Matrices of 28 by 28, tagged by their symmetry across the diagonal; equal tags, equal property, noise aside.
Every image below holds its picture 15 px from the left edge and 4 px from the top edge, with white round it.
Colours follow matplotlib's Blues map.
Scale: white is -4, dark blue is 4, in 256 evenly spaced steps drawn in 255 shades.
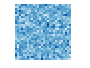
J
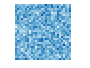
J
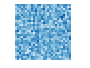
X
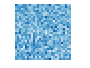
J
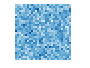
J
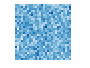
J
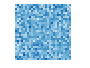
X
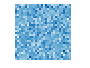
X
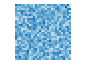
J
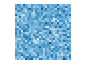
J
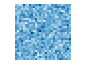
J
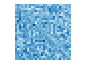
X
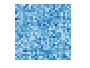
X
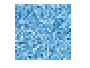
J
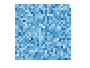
J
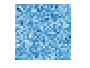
X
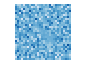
X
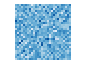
X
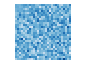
X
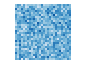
J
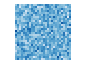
J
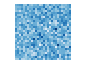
X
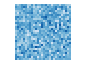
X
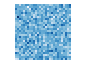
X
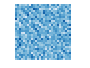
X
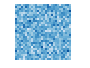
J
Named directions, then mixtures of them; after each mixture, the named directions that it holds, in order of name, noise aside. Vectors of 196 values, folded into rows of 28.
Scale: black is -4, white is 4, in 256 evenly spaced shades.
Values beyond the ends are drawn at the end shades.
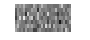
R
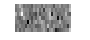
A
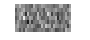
A, R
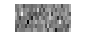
A, R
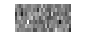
A, R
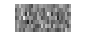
A, R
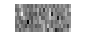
A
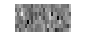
A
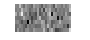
A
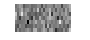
A, R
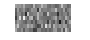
R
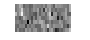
A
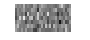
R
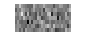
A, R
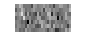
A, R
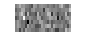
A, R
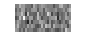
A, R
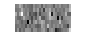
A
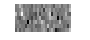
A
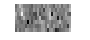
A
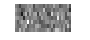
A, R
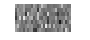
R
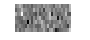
A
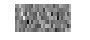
A, R
